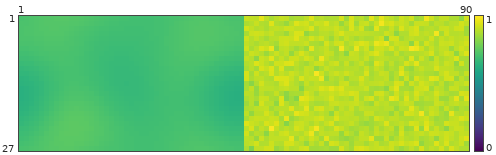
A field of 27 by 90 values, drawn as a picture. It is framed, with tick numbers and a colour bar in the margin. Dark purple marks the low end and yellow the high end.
The table splits into one row of 2 panels. Panel 1,1: high, smooth, faint in contrast. Panel 1,2: very high, fine-grained, faint in contrast.
